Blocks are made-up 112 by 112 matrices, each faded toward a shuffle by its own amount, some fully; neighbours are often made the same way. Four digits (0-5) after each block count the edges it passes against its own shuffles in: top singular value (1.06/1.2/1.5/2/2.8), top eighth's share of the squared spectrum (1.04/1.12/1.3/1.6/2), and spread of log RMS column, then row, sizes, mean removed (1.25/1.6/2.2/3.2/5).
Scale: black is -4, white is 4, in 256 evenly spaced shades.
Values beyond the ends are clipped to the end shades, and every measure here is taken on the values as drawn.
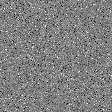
0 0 0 0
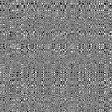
5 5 4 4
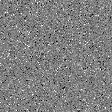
3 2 1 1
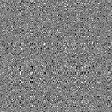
5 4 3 3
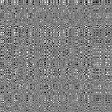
5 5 4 4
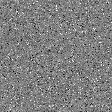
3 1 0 0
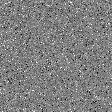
1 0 0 0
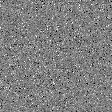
1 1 0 1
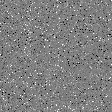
1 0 0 0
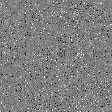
3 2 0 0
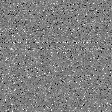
2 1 0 2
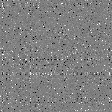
4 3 1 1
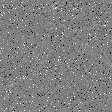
1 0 0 0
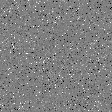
2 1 0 0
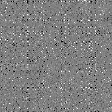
4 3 2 2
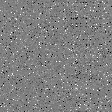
3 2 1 0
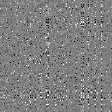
4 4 3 2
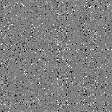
4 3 2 2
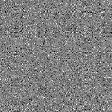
4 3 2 2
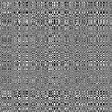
5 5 4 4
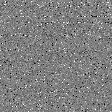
1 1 0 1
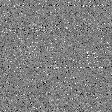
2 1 0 2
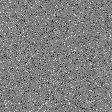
0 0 0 0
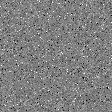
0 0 0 1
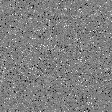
2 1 0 1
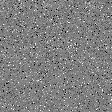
2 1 0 0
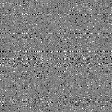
4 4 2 3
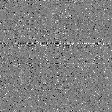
4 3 1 2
